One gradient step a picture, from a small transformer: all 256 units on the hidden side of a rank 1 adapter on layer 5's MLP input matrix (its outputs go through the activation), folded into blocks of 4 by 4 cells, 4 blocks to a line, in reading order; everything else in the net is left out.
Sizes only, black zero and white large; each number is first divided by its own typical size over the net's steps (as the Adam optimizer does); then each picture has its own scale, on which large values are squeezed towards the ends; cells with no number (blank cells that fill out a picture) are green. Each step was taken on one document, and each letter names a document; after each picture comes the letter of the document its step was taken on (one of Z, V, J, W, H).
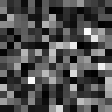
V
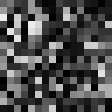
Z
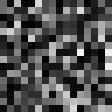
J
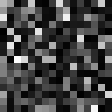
Z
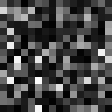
Z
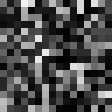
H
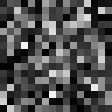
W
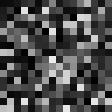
W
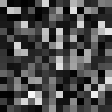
J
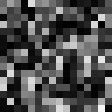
J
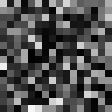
J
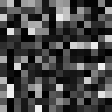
Z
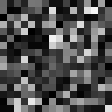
V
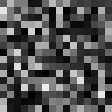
H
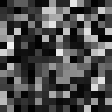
W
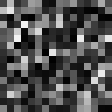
H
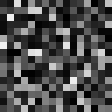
V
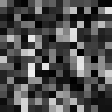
J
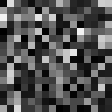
H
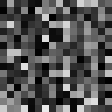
W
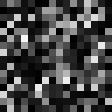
W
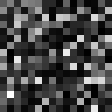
Z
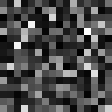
V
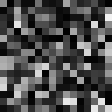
J
